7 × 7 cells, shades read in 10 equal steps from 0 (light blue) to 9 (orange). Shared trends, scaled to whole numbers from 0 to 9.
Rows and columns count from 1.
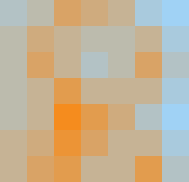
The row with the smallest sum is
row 1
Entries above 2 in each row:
4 6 5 6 5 6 6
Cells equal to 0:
2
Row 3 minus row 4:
0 2 -3 -2 -1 2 1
